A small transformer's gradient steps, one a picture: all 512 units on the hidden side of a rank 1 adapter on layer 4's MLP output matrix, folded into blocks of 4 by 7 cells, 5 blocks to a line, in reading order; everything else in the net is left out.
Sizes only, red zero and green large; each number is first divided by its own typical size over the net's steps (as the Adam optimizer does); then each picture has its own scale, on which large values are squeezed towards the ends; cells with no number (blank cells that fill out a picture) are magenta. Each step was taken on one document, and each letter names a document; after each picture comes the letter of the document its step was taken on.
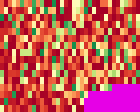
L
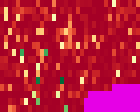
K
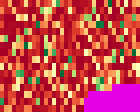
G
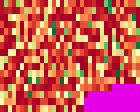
G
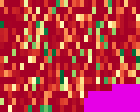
G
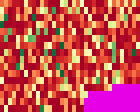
G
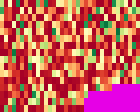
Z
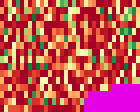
Z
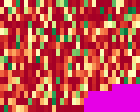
Z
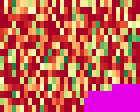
L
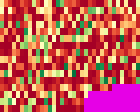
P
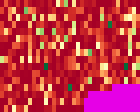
Z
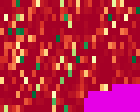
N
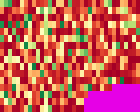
P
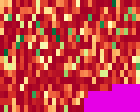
Z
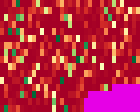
N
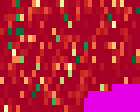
N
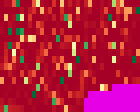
N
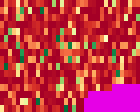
K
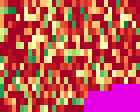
P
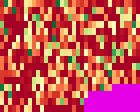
G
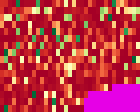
Z
